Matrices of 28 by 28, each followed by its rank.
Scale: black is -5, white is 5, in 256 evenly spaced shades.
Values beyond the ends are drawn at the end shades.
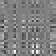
two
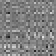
three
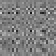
three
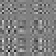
two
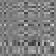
two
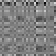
two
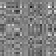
three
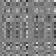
two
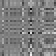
two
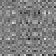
three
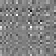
three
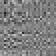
three
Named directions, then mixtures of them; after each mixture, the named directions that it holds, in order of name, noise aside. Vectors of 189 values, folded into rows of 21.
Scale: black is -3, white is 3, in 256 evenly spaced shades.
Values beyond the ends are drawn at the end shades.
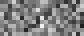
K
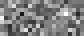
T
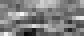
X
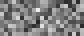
K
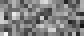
K, T, X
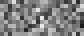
K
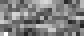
K, T, X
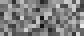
K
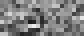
K, T, X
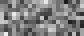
K, T, X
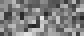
K, X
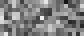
K, T, X
